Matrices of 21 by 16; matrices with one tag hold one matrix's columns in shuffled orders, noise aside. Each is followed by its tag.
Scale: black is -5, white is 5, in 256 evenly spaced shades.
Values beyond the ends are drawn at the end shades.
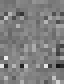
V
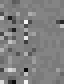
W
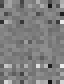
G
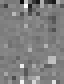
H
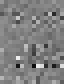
V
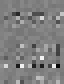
V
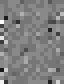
W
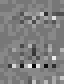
V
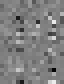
W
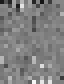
H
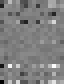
G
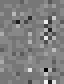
W
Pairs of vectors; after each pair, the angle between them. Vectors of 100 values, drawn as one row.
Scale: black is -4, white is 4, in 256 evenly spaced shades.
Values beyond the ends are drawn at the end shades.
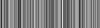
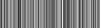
nearly parallel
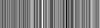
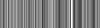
partly opposed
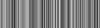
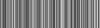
nearly opposite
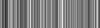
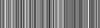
orthogonal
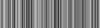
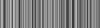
partly opposed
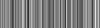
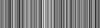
partly opposed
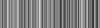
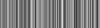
partly aligned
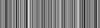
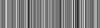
nearly opposite
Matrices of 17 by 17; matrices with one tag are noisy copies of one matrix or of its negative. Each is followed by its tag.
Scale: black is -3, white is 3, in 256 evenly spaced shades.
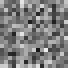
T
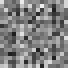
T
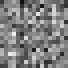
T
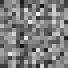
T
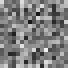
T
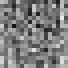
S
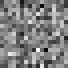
T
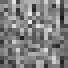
S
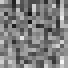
S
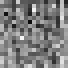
S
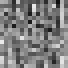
S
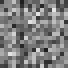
T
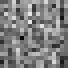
S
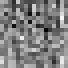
S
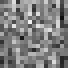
S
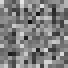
T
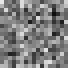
T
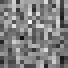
S
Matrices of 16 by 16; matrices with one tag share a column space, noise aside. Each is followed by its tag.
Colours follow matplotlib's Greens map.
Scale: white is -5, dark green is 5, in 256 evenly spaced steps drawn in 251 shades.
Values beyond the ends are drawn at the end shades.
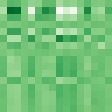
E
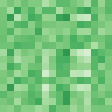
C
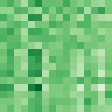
C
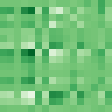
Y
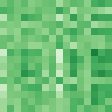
C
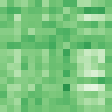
C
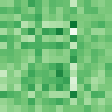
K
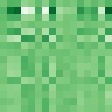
E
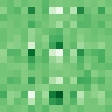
Y
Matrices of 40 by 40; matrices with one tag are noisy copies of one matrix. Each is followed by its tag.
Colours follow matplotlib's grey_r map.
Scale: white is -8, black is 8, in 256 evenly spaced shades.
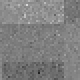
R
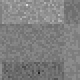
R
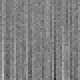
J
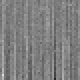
J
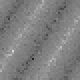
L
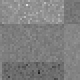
R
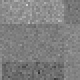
R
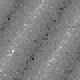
L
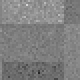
R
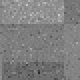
R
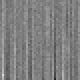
J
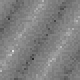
L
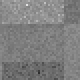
R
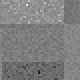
R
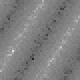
L
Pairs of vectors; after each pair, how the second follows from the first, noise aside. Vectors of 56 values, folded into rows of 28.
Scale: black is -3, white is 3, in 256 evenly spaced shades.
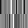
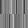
shrunk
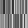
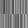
shrunk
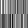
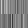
shrunk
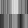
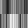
reversed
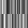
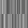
shrunk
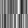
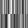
reversed
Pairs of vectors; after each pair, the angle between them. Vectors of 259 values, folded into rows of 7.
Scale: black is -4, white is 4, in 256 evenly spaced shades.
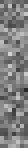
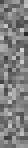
orthogonal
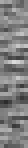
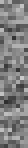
partly aligned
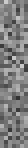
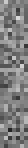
nearly parallel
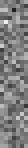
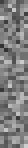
partly opposed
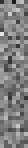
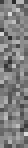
nearly parallel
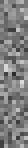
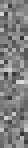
partly aligned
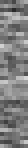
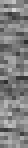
nearly opposite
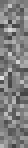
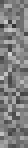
nearly parallel
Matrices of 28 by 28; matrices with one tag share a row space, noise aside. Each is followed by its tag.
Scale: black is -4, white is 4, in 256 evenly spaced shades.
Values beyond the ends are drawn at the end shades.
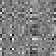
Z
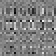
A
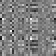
Z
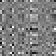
Z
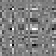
Z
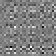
A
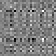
A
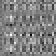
A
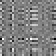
Z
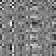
Z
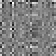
Z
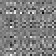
A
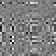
Z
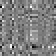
Z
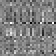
A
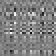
A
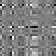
Z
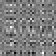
A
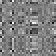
Z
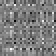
A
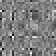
Z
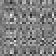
A
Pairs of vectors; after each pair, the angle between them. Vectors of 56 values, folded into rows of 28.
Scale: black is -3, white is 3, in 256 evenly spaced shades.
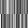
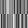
nearly parallel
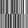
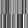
orthogonal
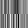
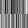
partly aligned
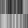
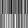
partly aligned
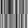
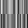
nearly opposite
